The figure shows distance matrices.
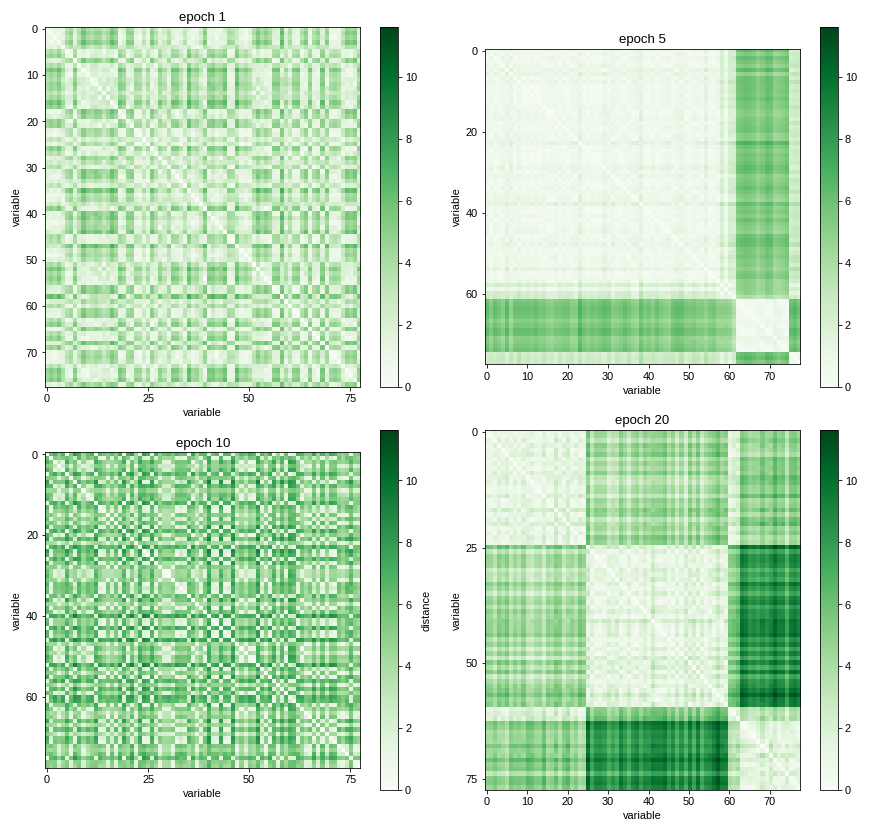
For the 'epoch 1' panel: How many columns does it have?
78
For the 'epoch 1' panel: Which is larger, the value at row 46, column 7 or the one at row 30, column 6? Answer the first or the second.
the first
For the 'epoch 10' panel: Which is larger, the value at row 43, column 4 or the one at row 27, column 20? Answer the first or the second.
the first
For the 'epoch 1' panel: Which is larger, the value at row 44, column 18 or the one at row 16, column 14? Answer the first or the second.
the second
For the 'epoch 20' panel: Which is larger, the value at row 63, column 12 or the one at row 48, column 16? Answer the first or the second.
the first
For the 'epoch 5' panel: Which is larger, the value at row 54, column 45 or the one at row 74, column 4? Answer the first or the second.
the second
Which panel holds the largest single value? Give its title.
epoch 20
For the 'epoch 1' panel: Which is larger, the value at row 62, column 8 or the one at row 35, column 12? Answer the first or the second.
the second
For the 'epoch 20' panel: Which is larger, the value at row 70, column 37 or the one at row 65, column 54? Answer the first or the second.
the first
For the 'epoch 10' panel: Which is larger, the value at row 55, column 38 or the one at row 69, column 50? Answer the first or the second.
the second
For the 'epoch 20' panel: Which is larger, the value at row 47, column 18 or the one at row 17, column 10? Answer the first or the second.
the first
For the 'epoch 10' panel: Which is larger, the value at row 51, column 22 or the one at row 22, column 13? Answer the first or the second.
the second
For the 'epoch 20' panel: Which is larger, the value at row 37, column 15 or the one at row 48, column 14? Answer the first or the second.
the first
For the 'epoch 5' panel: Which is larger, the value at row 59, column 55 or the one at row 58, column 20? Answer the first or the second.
the second
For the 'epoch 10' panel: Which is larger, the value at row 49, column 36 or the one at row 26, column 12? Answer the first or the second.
the first
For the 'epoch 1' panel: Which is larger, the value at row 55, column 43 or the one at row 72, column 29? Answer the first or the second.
the first
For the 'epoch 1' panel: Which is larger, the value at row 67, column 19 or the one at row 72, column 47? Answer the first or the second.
the first
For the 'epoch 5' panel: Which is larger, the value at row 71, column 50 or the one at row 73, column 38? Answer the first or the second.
the second
